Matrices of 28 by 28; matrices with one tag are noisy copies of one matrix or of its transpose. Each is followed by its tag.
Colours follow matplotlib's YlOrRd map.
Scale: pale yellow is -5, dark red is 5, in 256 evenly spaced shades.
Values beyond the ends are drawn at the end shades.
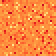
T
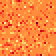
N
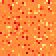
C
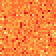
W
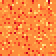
C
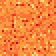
W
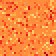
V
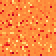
N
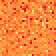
N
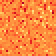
N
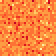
C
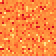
C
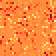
V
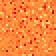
N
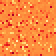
N
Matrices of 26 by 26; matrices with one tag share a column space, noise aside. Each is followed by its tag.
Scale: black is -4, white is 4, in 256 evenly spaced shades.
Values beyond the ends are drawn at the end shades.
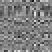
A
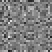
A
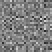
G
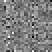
A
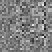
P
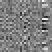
G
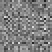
G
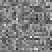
P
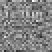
A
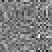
A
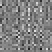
P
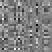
P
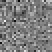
A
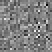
P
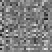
P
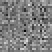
P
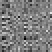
G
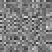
G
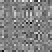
A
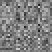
P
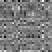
A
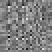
P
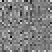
A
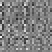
P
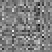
P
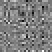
A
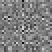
G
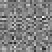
G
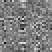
G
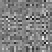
G
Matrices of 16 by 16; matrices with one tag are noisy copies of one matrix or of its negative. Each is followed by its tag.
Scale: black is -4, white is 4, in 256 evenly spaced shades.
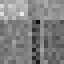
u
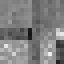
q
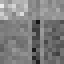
u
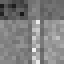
u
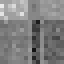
u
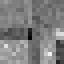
q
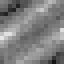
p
